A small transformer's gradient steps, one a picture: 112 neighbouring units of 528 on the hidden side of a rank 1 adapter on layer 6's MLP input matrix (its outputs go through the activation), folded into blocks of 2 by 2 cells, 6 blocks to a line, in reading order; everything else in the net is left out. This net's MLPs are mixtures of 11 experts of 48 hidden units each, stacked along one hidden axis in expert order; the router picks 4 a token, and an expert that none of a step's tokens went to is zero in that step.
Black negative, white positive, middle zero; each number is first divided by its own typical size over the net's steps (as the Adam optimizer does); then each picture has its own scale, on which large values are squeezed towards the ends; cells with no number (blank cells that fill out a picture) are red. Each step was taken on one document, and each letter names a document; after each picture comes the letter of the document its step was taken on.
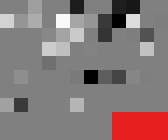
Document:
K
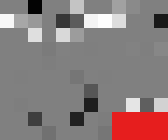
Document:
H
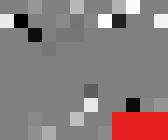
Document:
H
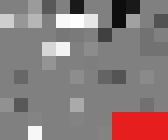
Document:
K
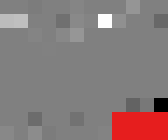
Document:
H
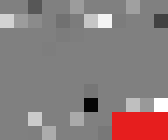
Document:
H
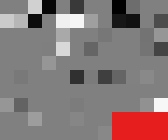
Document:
K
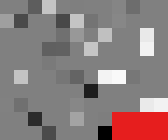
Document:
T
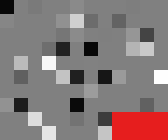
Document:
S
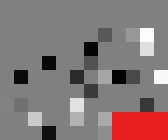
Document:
S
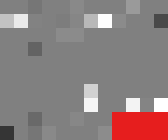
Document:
H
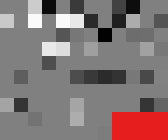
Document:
K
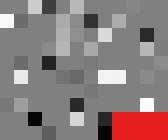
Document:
T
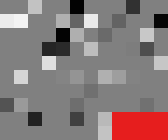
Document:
T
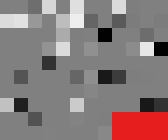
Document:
K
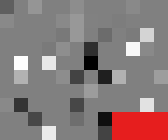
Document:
S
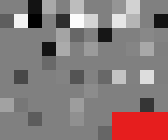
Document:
K
